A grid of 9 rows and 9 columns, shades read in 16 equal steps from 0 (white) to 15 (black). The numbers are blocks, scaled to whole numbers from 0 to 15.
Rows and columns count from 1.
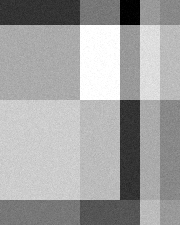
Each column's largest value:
12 12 12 12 10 10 15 6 7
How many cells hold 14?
0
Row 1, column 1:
12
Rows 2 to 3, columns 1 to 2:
5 5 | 5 5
